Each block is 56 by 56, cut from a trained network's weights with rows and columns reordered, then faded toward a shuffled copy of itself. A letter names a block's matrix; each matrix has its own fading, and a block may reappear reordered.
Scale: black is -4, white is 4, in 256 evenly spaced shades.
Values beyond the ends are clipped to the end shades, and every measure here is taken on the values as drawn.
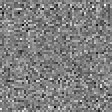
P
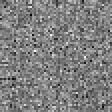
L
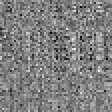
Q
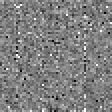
P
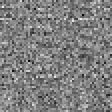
P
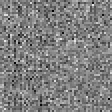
L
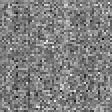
L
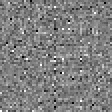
P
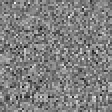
P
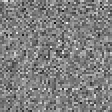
P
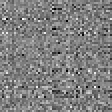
Q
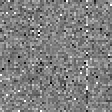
P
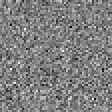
P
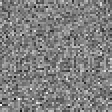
P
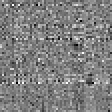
Q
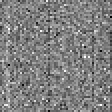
L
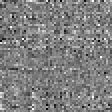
Q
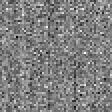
L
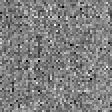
L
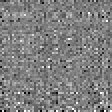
Q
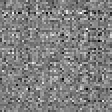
Q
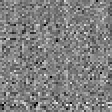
Q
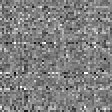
Q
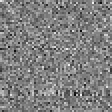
P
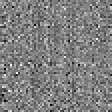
Q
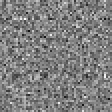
P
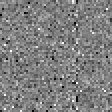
P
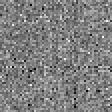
L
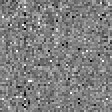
P
